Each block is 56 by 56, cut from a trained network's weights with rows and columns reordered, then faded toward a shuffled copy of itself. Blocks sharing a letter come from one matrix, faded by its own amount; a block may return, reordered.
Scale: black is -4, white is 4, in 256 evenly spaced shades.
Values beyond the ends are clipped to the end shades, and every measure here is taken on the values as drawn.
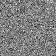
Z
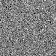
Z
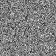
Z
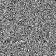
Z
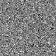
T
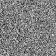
Z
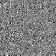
T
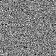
Z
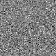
T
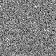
Z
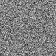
Z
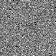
T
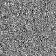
T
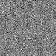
T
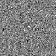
T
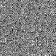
T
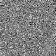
T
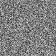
Z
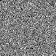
Z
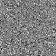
T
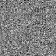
T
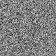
Z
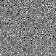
T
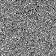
Z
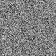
Z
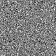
Z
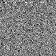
Z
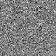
T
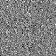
T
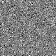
T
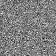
Z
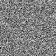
Z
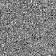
T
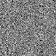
T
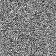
Z
